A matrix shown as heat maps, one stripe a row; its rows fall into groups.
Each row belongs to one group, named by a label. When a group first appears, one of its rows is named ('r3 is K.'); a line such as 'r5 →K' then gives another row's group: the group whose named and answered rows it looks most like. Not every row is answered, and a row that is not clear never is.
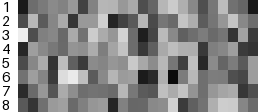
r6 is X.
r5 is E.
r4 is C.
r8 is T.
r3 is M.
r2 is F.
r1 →C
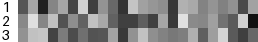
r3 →E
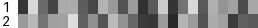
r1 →X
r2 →X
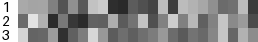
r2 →E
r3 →M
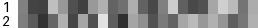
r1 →T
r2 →F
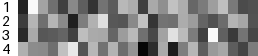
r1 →C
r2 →F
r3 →C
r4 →X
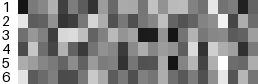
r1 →C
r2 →M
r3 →X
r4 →E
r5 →X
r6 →M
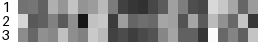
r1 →T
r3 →T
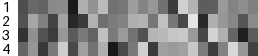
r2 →E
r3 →C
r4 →F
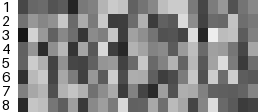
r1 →C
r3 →E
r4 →F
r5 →E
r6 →E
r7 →X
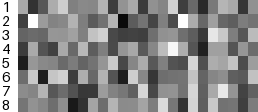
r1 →T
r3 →T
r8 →E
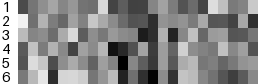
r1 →T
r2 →M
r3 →X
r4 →F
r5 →X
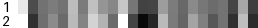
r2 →M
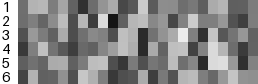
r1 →E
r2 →F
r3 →C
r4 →C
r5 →T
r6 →F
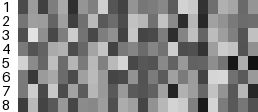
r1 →F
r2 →E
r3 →X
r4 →T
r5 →M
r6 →T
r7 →M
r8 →C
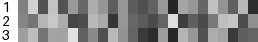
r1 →M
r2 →T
